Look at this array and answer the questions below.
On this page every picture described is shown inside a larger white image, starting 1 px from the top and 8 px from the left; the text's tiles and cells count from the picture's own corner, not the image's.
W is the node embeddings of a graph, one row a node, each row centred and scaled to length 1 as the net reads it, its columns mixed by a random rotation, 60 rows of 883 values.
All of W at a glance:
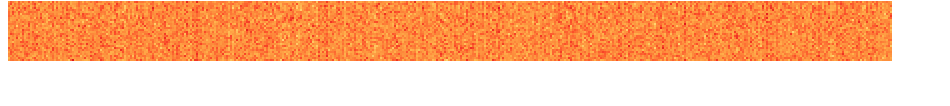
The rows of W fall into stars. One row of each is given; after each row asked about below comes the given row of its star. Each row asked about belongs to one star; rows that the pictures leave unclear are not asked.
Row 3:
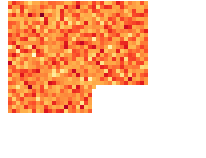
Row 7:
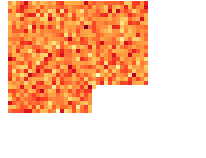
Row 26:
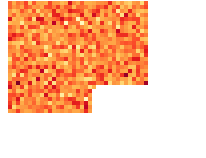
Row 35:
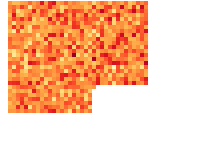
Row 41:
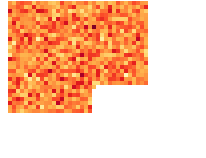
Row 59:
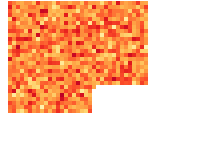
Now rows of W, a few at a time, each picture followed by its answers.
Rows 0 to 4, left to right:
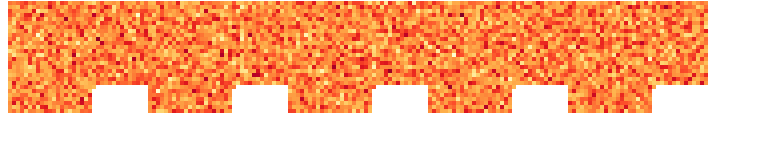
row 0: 35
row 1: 41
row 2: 26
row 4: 3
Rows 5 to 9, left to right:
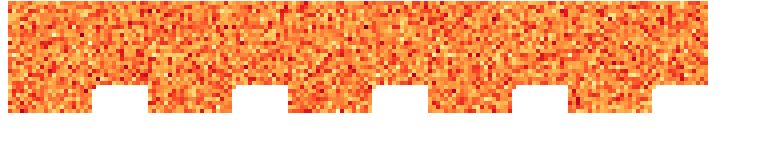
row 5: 7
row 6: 7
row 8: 7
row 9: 41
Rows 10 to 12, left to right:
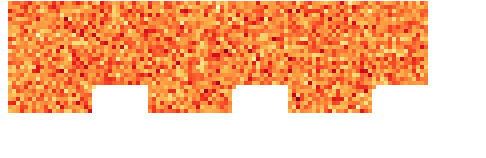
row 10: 35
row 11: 59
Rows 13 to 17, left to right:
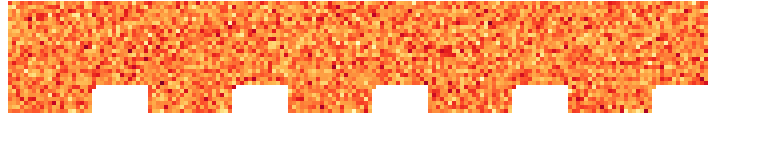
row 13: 26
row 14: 59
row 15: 26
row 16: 26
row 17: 26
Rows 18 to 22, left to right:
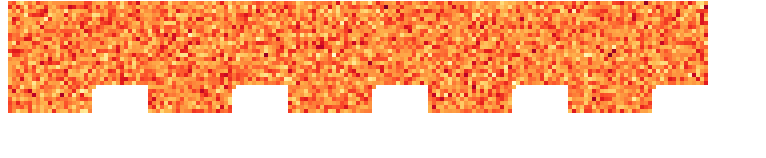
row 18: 59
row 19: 41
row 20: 3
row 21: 41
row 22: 7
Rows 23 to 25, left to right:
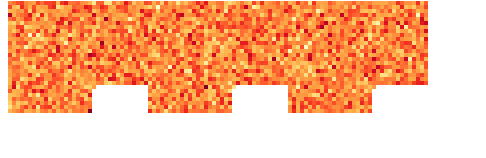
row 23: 35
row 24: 35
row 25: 35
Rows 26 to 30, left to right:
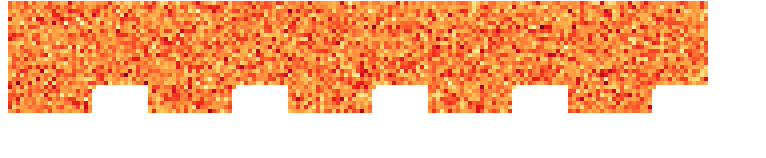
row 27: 3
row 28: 41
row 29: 59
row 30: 41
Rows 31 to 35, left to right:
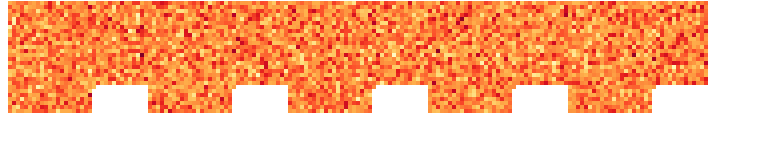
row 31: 35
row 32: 35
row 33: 3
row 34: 7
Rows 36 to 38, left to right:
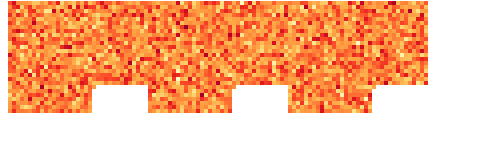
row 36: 3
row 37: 59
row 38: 26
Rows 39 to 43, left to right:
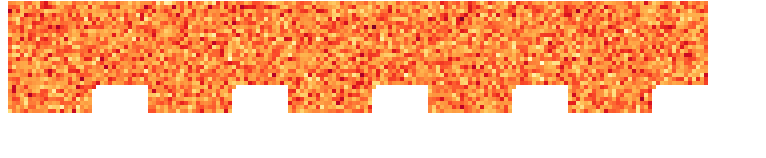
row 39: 7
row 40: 3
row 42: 26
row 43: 7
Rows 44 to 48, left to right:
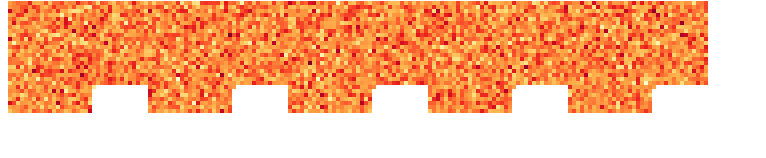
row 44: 41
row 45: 41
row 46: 35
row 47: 7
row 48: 26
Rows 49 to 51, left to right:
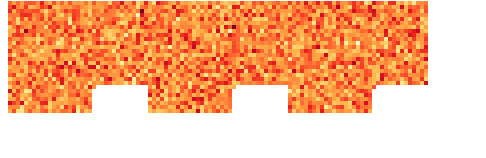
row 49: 7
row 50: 41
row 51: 26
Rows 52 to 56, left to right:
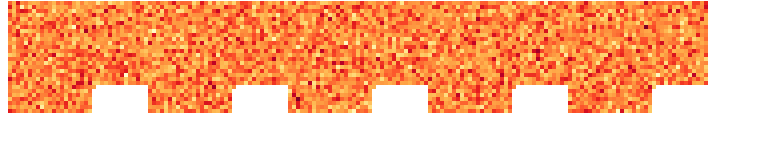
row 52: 41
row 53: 35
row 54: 26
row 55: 41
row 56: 7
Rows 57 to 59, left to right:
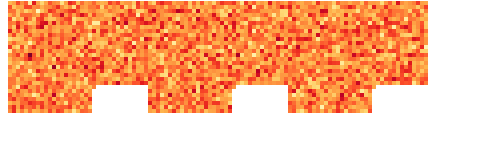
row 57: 26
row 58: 41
